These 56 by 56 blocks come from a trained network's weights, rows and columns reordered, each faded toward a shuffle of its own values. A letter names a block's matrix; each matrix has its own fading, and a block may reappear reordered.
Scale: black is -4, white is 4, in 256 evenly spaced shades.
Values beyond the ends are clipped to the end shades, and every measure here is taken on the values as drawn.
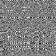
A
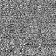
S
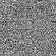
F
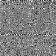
A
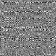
A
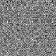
F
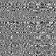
A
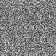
S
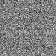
S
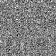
S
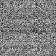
F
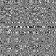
A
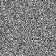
S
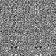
F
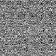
F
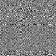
A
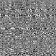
A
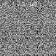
F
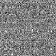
F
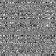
A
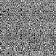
F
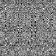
F
